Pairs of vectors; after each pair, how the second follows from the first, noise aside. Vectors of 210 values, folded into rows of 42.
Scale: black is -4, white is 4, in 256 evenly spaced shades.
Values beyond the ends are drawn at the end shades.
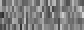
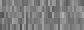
shrunk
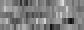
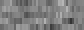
shrunk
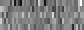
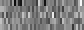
copied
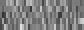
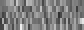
copied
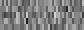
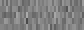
shrunk
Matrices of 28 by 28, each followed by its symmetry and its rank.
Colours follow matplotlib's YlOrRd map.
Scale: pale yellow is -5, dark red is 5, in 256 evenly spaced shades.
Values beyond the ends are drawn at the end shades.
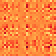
neither, rank three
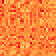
neither, rank five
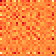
symmetric, rank three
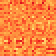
neither, rank five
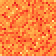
symmetric, full rank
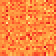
neither, rank five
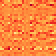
neither, rank three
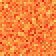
symmetric, full rank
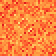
symmetric, full rank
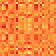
neither, rank three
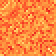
symmetric, full rank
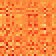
neither, rank three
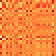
neither, rank two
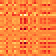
neither, rank two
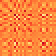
symmetric, rank three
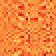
neither, rank five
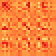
symmetric, rank three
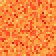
symmetric, full rank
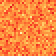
neither, full rank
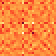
symmetric, rank three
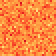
neither, full rank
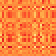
neither, rank two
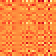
neither, rank two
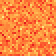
neither, full rank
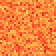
neither, full rank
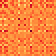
symmetric, rank three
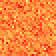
neither, full rank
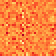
neither, rank five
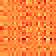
neither, rank three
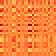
neither, rank two
